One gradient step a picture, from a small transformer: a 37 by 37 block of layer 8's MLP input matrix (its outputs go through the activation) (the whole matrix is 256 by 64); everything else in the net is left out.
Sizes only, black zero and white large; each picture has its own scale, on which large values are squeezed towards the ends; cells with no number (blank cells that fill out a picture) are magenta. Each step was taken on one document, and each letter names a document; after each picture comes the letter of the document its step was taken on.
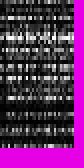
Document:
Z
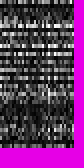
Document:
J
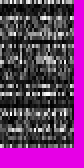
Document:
J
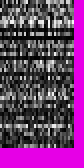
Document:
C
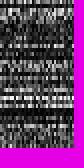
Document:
C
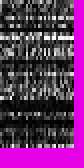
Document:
Z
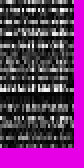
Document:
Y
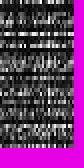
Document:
J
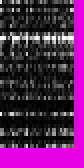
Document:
Z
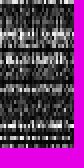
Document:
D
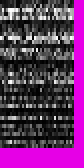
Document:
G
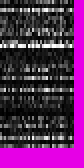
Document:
Y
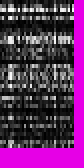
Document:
G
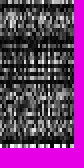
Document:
J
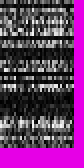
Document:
Y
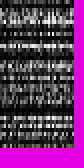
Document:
C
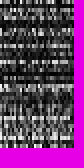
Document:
D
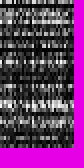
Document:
D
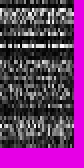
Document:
C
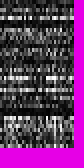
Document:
G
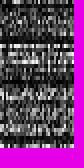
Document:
J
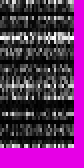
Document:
Z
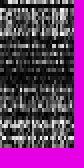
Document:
D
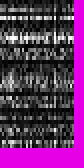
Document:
G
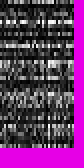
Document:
C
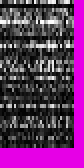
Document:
C
